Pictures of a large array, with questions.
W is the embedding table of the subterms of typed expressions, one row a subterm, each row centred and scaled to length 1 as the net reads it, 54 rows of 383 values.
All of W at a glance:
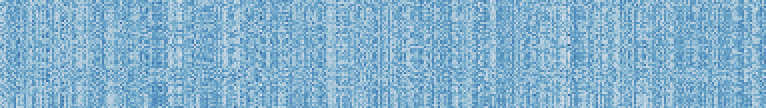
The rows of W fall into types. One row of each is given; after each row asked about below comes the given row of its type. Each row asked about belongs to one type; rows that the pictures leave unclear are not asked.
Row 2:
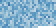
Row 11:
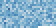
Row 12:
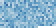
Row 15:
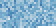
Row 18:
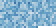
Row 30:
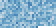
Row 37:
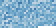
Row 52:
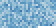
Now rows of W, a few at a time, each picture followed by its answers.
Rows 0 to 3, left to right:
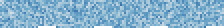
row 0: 12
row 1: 37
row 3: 30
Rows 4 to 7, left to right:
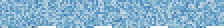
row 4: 52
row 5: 18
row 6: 12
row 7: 18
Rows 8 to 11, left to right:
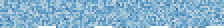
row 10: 12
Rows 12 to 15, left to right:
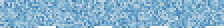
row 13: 37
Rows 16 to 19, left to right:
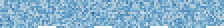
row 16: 18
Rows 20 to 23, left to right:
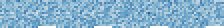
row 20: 11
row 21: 11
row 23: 11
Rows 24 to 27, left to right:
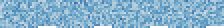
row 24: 18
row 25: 12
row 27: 11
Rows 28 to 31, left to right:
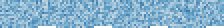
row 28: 18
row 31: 37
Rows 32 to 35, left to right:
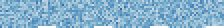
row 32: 18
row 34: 11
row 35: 12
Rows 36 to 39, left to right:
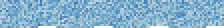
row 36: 30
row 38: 12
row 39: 30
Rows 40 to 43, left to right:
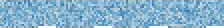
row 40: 12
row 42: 15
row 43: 37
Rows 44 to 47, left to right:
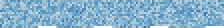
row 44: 18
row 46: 11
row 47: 15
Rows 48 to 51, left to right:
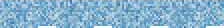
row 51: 15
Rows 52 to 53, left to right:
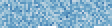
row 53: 15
